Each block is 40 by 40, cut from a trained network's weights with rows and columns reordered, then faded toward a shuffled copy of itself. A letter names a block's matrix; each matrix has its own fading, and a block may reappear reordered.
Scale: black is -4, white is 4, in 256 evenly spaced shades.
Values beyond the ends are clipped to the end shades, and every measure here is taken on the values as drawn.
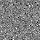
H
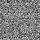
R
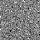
H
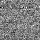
R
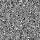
H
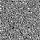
H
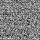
R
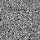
H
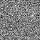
R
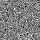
H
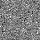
H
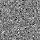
H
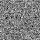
R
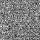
R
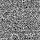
R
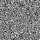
H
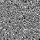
H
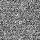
R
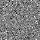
H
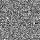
R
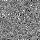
H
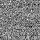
R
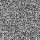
R
